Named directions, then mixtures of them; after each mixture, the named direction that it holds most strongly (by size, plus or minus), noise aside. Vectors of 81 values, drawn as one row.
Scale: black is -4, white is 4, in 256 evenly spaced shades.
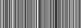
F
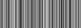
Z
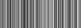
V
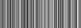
V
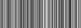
Z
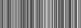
V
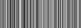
V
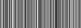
F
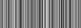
Z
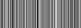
F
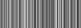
V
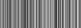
V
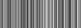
V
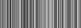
V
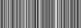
F
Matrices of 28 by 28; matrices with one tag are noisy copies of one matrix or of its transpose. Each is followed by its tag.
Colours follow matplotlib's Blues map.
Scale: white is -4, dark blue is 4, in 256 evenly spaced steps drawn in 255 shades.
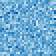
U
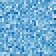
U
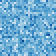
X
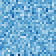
U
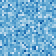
X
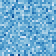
U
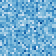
X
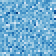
U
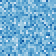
X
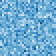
X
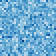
X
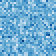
X
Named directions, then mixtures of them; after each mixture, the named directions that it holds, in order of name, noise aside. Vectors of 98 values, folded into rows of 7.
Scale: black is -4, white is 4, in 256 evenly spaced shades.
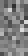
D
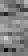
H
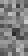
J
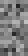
H, J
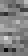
H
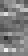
H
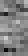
H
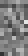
D, J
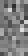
D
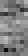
H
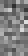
D, H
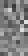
D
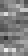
H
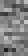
D, H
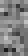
H, J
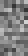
D, H
